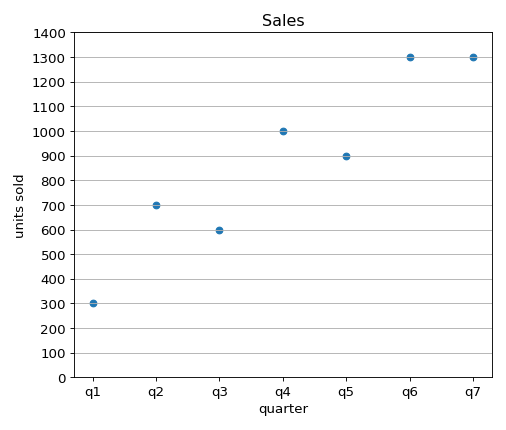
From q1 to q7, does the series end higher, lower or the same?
higher
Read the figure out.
Title: Sales
x-axis: quarter, ticks q1 q2 q3 q4 q5 q6 q7
y-axis: units sold, ticks 0 100 200 300 400 500 600 700 800 900 1000 1100 1200 1300 1400
Values:
300 700 600 1000 900 1300 1300
